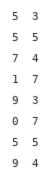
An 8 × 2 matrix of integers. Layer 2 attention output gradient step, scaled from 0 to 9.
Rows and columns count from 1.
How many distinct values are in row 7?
1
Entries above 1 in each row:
2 2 2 1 2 1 2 2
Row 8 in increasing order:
4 9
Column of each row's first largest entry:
1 1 1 2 1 2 1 1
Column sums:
41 38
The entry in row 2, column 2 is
5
